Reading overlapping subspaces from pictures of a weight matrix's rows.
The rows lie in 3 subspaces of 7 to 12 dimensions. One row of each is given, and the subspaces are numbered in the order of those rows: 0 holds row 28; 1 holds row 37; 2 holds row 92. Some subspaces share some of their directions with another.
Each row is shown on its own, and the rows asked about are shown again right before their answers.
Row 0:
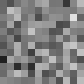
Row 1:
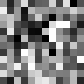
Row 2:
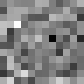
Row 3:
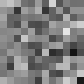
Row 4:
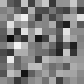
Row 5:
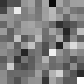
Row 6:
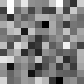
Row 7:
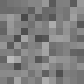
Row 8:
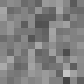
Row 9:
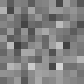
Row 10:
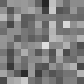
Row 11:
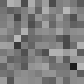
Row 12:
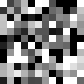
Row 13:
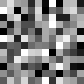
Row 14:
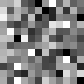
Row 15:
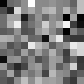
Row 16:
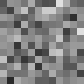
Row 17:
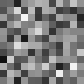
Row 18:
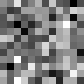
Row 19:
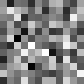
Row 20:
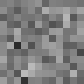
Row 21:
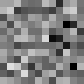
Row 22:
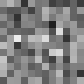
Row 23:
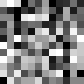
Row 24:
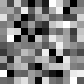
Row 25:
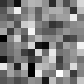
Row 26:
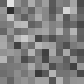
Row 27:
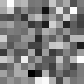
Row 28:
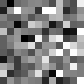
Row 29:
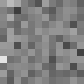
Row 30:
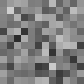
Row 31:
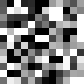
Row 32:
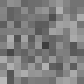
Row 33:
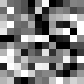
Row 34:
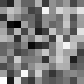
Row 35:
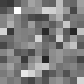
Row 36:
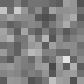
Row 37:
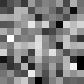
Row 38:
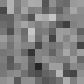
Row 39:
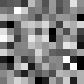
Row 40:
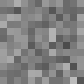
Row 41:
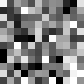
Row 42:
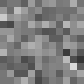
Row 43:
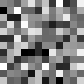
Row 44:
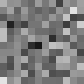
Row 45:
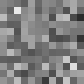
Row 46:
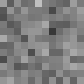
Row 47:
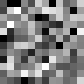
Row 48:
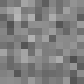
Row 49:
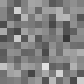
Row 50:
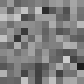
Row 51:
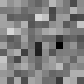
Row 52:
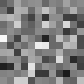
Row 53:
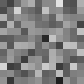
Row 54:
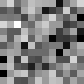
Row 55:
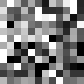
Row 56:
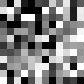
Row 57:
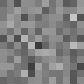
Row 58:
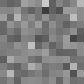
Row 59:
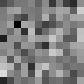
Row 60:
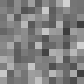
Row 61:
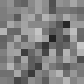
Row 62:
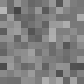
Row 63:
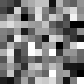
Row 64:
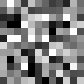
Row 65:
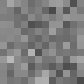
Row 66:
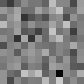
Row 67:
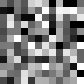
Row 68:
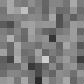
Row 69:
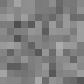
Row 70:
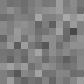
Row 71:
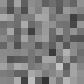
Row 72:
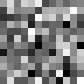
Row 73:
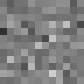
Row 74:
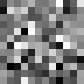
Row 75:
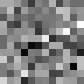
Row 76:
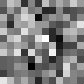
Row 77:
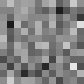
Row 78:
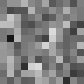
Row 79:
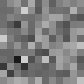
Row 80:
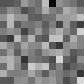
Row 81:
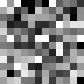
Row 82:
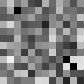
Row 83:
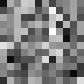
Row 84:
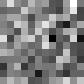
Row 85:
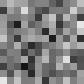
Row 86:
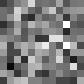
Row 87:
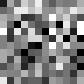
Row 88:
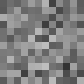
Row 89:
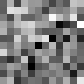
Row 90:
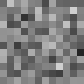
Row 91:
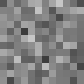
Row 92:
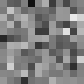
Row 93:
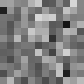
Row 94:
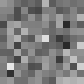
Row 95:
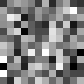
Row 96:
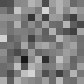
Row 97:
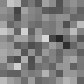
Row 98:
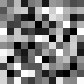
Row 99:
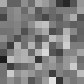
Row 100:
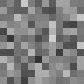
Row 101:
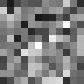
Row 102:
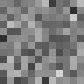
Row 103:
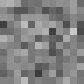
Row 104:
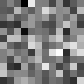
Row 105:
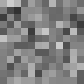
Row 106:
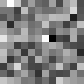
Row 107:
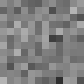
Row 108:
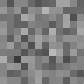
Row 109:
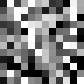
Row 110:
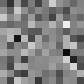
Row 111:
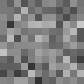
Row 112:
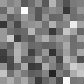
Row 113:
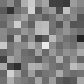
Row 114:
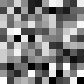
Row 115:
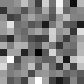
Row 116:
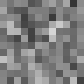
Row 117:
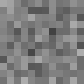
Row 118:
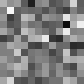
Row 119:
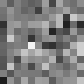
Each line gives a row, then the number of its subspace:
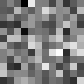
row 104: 2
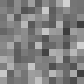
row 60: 0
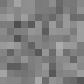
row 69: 0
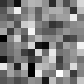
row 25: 2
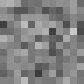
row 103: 0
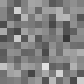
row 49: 1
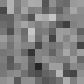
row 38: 1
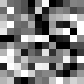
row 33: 2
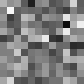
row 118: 2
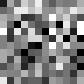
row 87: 0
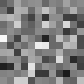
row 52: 2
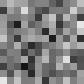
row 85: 0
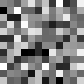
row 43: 1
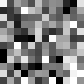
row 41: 0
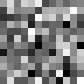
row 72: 1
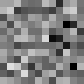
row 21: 0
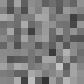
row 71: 1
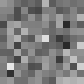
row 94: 0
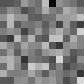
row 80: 2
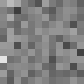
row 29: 2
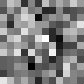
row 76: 1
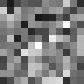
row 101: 1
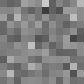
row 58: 2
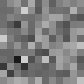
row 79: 0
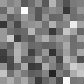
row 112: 0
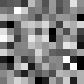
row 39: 1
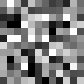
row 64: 2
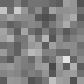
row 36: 1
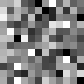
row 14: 1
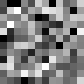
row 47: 2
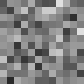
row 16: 0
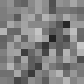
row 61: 0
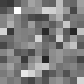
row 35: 2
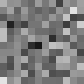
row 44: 0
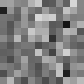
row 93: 1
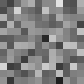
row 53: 1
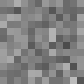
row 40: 1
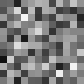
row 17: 2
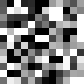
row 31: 0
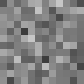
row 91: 0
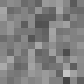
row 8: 1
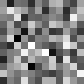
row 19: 0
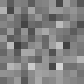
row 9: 1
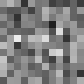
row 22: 2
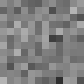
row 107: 1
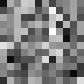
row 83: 0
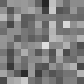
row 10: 0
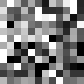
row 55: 0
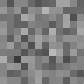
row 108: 0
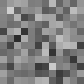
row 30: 1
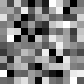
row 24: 0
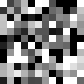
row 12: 0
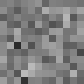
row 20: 0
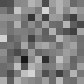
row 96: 2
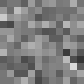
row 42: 1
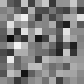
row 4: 2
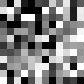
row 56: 0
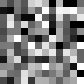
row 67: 0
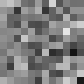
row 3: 0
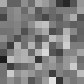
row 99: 0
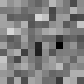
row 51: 1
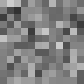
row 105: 2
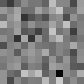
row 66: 2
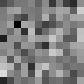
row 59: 2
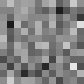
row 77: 0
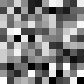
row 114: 1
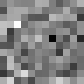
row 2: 2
